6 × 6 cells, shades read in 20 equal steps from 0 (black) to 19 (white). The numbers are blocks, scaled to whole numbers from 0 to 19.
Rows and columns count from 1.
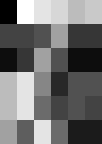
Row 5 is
14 17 8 5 6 5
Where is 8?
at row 5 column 3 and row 6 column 4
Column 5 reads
14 4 1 6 6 2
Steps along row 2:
same up up down same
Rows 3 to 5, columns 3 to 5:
12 6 1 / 10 3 6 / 8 5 6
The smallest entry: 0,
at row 1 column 1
